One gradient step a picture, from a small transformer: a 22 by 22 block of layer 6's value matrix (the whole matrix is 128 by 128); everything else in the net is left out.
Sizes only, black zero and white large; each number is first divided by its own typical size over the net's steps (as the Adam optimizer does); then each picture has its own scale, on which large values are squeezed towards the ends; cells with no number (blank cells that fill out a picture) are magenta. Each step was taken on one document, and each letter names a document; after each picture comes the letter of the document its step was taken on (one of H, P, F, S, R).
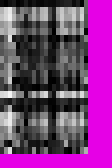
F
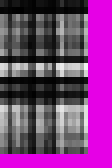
F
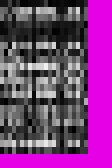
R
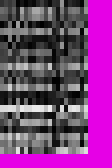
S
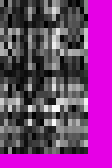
F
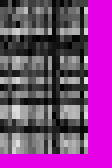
S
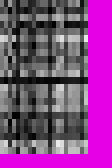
R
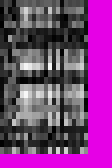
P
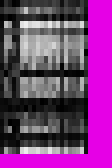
P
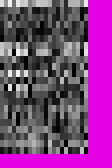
S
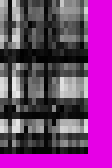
F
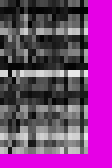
S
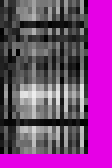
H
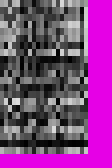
F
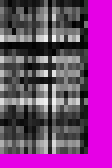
R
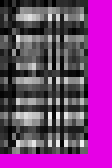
P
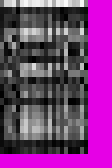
P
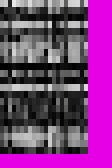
S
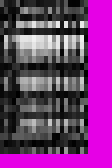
H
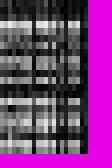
R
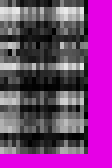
F
